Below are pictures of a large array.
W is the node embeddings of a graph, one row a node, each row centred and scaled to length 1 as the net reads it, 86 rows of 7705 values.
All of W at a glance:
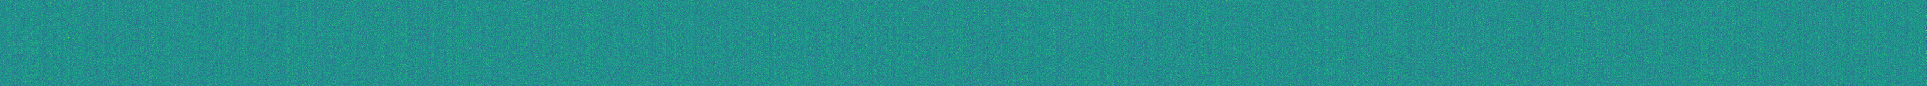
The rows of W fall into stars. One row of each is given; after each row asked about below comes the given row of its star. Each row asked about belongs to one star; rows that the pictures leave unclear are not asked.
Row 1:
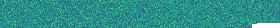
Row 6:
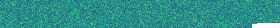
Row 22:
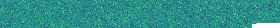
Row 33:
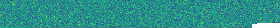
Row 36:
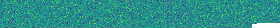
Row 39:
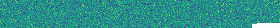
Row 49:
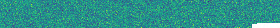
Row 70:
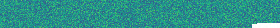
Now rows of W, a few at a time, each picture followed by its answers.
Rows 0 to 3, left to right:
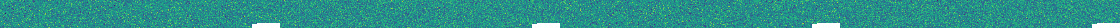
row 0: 22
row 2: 36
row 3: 70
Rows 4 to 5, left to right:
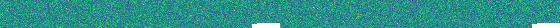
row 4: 49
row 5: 6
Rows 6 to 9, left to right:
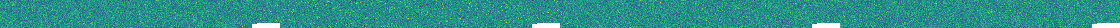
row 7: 39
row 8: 36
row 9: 6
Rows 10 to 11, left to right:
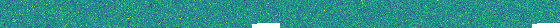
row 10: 39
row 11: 6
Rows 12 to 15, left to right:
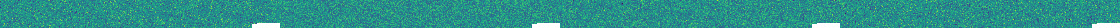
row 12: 22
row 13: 49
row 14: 39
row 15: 22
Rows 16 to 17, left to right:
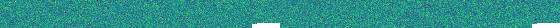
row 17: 39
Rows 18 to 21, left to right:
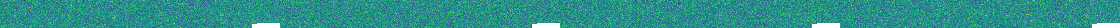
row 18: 33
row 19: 70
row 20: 1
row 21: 39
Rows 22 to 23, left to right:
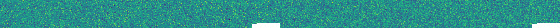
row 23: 1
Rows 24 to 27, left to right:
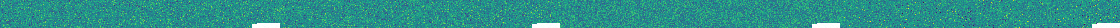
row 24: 22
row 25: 22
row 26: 6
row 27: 70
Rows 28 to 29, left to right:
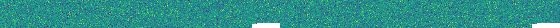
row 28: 39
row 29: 1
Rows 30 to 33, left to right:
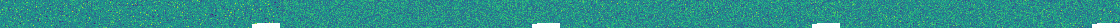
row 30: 49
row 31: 36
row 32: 22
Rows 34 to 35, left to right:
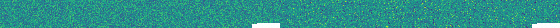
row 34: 33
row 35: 1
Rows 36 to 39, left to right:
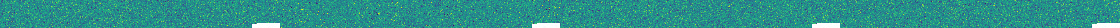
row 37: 70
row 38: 36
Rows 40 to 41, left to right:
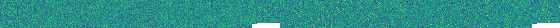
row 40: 1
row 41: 49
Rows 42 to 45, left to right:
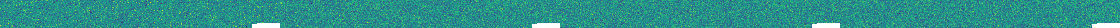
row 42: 1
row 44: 36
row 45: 49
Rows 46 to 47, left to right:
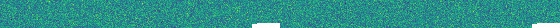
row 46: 39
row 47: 22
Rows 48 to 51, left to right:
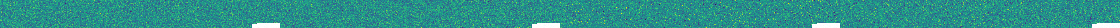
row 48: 36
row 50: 70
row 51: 22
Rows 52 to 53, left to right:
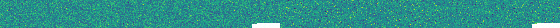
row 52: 49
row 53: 49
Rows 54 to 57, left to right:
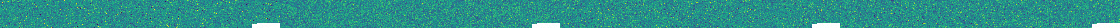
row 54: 33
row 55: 1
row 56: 1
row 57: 6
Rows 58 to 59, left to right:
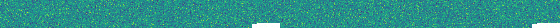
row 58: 36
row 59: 36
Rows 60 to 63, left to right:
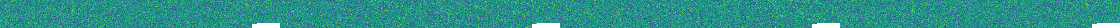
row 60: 6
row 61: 22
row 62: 36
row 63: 6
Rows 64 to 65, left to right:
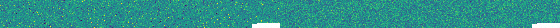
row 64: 33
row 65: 70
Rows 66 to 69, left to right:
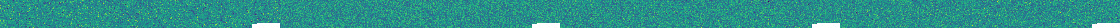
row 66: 39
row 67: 22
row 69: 39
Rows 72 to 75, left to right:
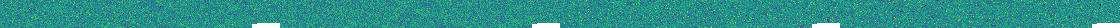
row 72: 39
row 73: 39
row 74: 1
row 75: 49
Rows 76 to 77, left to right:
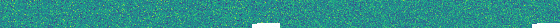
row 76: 36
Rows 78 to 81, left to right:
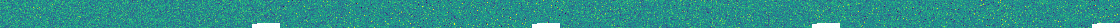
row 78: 36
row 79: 33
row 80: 22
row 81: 70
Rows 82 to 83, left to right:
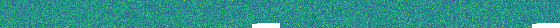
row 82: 39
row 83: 22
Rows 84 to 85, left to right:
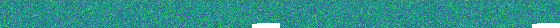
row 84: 1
